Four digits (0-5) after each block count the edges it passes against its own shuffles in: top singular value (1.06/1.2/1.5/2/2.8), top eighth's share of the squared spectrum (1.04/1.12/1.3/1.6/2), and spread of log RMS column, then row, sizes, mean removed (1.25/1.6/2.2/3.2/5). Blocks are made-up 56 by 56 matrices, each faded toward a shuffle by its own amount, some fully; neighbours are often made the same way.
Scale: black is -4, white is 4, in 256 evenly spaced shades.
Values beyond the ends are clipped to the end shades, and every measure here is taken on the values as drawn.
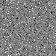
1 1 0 0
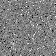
1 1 0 0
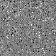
3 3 1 1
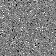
2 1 0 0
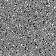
1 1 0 0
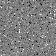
0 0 0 0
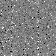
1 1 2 0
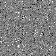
1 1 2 0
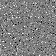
2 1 0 0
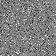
0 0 0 0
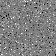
1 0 0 0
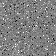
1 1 0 0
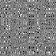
4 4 3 2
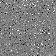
2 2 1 1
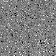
3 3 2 1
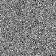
2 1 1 0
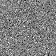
0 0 0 0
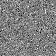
0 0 0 0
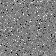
0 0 0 0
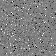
0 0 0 0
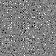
3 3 1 0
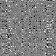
4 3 2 1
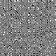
4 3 2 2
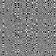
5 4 3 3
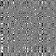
5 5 3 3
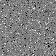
1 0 0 0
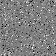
1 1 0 0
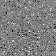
3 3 1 1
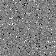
0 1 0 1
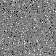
0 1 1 0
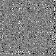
2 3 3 2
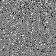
2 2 0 0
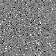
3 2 1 1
